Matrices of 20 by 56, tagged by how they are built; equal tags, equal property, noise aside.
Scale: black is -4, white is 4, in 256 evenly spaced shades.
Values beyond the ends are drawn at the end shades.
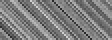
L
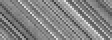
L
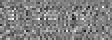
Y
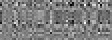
Y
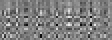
Y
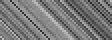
L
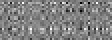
Y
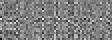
Y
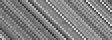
L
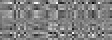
Y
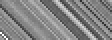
L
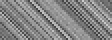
L
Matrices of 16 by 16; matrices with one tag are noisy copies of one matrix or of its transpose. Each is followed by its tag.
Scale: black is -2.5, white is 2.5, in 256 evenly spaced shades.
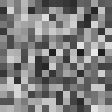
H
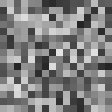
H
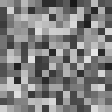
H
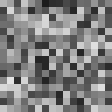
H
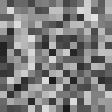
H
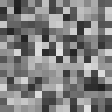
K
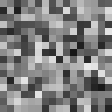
K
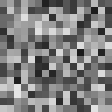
H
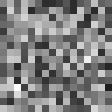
H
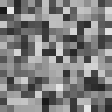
K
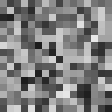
K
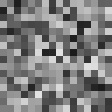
K
